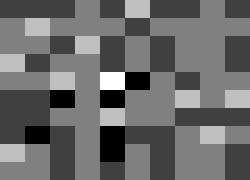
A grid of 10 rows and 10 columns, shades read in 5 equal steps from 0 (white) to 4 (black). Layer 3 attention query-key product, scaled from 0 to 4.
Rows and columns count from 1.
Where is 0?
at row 5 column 5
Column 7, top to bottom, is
3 2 3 3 2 2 2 3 3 3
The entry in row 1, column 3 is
3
